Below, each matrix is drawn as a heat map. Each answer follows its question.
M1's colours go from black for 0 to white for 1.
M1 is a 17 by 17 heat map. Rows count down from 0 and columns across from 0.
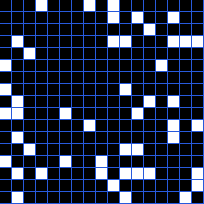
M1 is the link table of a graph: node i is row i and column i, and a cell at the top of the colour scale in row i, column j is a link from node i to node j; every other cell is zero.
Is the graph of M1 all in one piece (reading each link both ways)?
no
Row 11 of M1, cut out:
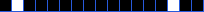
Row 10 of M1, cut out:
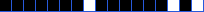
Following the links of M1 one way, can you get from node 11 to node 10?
yes
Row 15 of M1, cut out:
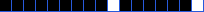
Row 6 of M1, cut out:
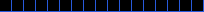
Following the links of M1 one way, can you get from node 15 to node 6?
no
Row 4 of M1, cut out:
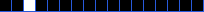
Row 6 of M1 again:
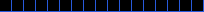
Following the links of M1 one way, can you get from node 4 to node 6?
no
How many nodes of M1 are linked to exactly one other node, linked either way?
1
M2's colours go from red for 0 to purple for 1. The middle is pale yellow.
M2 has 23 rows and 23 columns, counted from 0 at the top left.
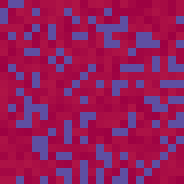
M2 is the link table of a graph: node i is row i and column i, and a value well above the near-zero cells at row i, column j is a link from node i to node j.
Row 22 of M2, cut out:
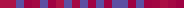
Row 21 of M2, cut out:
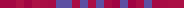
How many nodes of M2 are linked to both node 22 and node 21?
4
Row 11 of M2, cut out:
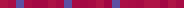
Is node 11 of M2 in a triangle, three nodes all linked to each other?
no
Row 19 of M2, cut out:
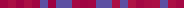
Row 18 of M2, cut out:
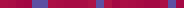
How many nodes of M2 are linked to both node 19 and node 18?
2
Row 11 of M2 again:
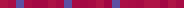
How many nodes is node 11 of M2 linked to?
3
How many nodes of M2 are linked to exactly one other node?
0
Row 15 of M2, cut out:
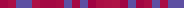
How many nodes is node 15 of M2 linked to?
8
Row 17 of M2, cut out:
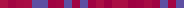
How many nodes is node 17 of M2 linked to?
6
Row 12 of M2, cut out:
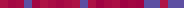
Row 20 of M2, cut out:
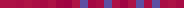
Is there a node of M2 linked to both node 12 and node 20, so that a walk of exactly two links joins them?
yes
